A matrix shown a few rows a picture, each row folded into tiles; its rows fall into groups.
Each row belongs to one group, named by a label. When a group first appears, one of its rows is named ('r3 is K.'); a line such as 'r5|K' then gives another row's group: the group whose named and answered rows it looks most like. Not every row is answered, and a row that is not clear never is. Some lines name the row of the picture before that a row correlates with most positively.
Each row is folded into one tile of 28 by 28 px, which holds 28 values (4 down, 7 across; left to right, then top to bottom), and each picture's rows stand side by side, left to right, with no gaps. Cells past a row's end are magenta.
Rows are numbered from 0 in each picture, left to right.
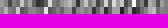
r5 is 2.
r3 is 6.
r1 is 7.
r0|7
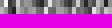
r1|7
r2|7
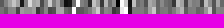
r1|6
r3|2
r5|2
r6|2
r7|2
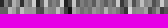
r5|6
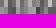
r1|6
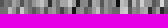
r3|2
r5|6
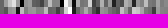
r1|7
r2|2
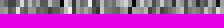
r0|7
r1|6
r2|2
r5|6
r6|2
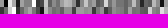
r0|2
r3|6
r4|7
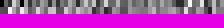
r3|6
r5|2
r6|7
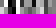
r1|2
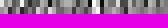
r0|6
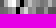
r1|6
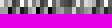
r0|6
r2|7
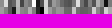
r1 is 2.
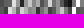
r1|6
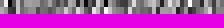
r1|6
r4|7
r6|6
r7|2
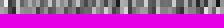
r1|6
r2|6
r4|2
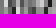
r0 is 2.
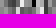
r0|7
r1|2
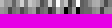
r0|6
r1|6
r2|6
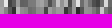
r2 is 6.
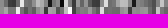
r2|2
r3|7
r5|7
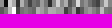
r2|6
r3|7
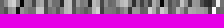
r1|2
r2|2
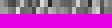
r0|7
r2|7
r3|2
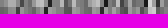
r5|2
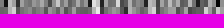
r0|2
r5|2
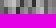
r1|2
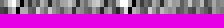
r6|6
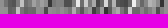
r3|6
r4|7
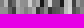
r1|6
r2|2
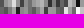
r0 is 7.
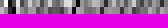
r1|6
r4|6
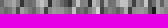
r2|7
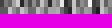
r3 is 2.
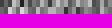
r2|6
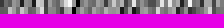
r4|6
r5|7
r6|6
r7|2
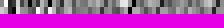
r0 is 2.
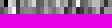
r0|2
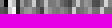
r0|2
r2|7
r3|7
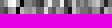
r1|7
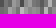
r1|7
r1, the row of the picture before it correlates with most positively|1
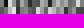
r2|6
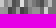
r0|6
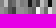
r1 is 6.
